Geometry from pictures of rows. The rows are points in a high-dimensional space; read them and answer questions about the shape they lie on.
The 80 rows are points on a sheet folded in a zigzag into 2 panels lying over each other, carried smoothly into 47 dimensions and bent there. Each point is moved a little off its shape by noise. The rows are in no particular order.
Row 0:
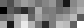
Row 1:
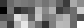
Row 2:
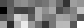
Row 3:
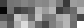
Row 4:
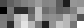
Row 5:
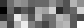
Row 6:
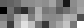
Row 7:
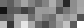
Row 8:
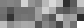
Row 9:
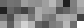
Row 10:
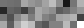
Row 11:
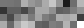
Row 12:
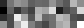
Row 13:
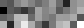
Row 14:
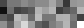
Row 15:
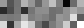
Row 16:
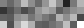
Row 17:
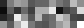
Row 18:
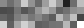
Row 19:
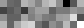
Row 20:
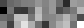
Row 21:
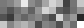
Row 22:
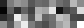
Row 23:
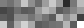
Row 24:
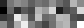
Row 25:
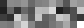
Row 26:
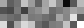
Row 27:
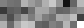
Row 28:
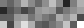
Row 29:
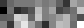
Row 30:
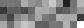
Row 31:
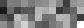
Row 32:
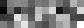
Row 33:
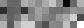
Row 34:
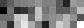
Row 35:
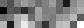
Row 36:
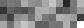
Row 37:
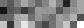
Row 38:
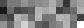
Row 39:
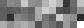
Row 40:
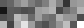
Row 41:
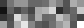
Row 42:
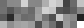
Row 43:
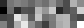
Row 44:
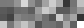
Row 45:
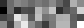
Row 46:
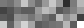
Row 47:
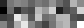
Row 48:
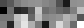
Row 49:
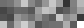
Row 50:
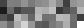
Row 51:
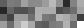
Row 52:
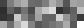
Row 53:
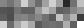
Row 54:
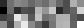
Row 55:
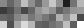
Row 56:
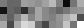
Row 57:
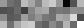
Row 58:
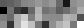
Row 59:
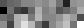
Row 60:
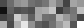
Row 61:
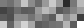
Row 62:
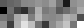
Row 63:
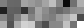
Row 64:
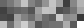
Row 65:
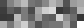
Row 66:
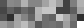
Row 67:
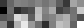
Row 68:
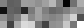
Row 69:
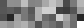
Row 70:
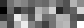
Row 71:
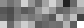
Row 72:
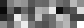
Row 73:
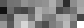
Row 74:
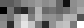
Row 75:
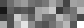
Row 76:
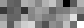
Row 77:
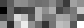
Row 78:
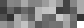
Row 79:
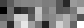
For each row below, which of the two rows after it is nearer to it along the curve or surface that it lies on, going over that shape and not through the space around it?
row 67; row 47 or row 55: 47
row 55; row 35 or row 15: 15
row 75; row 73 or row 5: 5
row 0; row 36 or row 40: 40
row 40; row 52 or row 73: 52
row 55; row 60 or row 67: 60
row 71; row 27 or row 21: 21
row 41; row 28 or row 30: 28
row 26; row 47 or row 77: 77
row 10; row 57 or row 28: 57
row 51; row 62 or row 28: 62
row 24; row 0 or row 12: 12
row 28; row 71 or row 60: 71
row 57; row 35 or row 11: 11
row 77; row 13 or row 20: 13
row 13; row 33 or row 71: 71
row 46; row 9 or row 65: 65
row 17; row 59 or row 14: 14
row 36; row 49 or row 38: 38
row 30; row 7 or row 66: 66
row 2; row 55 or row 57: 55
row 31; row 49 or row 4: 4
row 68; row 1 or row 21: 1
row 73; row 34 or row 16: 34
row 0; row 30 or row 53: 53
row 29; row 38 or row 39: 38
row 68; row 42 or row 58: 58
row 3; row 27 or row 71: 27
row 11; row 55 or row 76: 76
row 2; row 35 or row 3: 35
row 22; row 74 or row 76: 74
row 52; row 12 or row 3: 12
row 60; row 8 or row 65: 65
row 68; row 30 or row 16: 30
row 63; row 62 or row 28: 62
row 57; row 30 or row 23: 30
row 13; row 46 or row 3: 46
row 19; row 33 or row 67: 33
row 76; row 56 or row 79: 56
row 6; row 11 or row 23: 11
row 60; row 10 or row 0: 0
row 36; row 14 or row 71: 14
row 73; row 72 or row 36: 36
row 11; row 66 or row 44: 66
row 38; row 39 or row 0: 39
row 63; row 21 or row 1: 1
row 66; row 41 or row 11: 11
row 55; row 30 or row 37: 37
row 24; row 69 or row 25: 25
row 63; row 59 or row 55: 59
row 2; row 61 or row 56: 61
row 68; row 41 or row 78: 78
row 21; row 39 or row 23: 23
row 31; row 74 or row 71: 74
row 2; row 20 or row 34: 34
